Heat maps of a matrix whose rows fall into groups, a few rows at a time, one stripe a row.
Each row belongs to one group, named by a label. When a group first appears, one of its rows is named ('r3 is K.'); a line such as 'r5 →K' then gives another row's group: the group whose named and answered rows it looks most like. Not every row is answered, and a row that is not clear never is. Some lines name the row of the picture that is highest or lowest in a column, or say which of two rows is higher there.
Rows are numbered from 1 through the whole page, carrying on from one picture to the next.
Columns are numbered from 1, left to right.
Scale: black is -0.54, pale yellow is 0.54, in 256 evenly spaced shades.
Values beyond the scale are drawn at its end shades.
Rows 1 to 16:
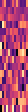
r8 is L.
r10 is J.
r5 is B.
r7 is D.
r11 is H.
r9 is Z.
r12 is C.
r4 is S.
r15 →S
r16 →Z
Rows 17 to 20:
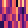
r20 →J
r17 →S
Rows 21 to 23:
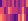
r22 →H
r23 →L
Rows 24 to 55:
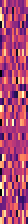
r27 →Z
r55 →H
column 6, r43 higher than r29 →No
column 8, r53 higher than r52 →Yes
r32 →L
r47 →H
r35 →S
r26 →H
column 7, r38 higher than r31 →No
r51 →Z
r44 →H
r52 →C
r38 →J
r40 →L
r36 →C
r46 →S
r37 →L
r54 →S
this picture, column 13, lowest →36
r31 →S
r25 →D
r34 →J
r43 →J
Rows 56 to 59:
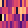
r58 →Z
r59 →D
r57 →S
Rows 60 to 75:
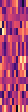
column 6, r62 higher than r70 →Yes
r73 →J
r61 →C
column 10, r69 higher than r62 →Yes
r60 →B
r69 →L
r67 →C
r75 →S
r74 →D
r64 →S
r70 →L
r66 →C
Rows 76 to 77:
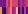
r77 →C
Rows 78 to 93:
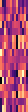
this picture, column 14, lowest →88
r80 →L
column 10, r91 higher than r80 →Yes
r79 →C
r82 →J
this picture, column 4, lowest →81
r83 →S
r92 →J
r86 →H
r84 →S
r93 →S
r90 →L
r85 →H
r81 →D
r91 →S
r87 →L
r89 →Z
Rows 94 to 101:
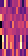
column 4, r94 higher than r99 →No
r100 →Z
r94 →J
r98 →H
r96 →H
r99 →Z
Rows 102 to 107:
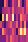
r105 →C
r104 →Z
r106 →S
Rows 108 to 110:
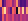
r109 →S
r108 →C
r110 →Z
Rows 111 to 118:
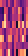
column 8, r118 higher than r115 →Yes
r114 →S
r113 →J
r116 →H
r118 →L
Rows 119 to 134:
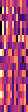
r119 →Z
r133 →L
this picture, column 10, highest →124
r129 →H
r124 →S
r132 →H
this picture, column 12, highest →124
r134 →J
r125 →J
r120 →Z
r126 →H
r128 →C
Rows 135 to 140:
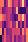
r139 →D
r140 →J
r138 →C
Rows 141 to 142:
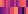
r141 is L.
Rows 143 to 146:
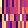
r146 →S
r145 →Z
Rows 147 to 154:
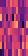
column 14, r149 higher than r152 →No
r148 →C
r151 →H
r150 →B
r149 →D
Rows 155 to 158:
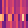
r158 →C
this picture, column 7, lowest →157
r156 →Z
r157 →H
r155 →Z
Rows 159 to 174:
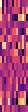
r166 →B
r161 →L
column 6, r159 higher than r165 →Yes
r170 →C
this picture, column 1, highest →159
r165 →S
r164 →H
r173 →L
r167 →D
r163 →B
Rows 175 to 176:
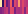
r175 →D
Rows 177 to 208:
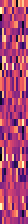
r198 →Z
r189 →L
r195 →B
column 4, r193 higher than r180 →No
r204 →H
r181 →Z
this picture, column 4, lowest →187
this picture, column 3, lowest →201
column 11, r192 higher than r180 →Yes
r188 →L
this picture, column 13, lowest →202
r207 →B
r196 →J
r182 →S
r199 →Z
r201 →C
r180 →B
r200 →L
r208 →Z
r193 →D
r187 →D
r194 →L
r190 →Z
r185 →S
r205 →H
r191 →J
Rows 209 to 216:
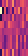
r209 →Z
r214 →C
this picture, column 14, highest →211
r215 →C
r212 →H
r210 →D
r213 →C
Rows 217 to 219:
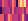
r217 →S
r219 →H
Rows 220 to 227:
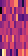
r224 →D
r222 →C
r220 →B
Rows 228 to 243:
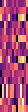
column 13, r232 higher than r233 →No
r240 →Z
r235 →D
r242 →L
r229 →L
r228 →J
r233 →S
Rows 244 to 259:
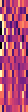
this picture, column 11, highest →250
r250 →Z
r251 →H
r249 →J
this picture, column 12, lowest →249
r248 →Z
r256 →H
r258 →H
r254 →H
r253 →Z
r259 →D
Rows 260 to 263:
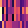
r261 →D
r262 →D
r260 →D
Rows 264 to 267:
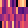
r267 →Z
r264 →L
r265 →C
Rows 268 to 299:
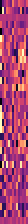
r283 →D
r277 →D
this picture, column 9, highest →297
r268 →J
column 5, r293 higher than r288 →No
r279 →D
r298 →J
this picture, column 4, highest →291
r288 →L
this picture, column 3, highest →290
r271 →D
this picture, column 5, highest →288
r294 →C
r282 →J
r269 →Z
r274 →L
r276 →S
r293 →J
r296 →B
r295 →J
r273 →H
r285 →D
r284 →H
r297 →C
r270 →C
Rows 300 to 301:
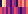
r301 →D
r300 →S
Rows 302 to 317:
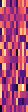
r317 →J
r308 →H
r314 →L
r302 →S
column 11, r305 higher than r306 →No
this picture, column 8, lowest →314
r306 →S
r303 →L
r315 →D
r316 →C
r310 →L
